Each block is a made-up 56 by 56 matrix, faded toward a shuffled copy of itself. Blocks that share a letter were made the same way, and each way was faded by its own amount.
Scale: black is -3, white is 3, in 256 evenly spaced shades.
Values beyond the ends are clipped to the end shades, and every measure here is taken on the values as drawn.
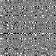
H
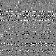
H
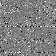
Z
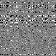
H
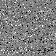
Z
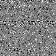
Z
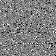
Z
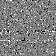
Z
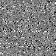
Z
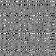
H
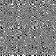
H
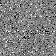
Z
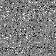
Z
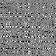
H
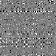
H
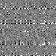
H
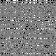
H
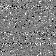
Z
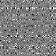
H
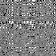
H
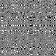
H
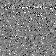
Z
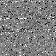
Z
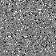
Z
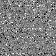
Z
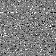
Z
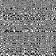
H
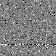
Z
